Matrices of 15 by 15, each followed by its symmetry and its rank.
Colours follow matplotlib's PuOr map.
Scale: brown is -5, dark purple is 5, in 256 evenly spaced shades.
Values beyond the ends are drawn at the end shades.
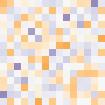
symmetric, full rank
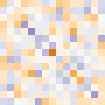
symmetric, full rank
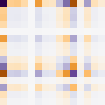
symmetric, rank one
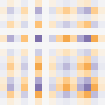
symmetric, rank one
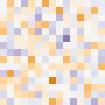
neither, full rank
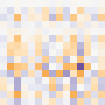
neither, rank two
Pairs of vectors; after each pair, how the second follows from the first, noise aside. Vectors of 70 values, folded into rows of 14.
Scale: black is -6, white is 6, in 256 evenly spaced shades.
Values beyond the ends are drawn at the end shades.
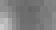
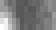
scaled up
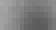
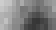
scaled up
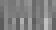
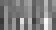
scaled up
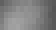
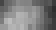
scaled up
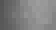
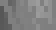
partly zeroed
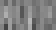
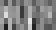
scaled up
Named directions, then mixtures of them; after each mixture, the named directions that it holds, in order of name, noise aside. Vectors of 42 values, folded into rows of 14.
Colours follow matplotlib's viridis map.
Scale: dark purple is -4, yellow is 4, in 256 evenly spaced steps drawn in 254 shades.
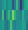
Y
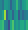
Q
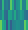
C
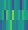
C, Q, Y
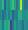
C, Q, Y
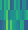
C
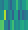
Q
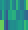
C, Q, Y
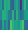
C, Q, Y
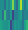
C, Y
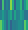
C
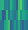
Q, Y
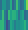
C, Q, Y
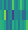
C, Q, Y
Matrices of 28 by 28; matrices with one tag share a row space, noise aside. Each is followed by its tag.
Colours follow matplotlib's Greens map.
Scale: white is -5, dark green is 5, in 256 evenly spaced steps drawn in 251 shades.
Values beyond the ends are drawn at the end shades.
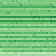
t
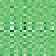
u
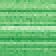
t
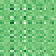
u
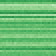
t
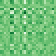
u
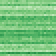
t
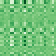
u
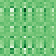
u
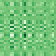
u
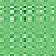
u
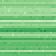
t
